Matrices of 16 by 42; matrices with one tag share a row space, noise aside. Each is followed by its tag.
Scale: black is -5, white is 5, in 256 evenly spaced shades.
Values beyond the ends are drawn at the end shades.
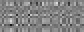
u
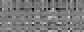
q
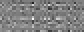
q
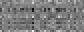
q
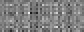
u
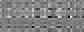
q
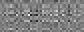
u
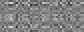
u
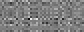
u
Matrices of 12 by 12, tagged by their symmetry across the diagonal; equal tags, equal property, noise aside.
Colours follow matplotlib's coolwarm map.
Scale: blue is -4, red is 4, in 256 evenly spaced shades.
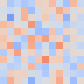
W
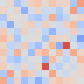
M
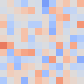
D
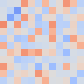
M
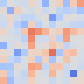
M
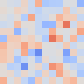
D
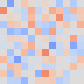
D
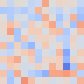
W
